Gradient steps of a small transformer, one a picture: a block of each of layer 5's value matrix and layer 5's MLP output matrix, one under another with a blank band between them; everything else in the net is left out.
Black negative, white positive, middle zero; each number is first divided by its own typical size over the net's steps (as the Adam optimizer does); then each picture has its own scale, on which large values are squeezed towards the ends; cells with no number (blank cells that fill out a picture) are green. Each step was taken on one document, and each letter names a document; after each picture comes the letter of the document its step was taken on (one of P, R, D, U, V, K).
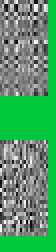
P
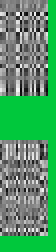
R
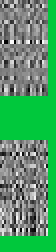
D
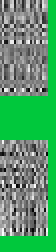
D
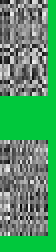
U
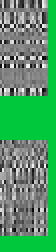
D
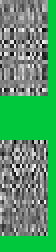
D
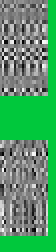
D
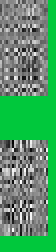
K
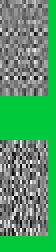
K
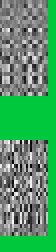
U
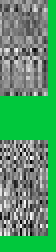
P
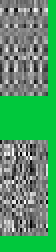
P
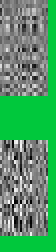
K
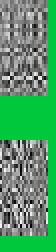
K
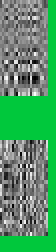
P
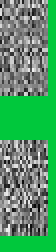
U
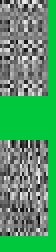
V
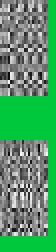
V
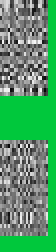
U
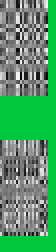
R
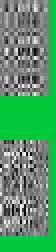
P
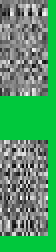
U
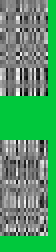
R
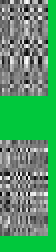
V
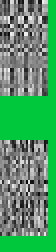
U
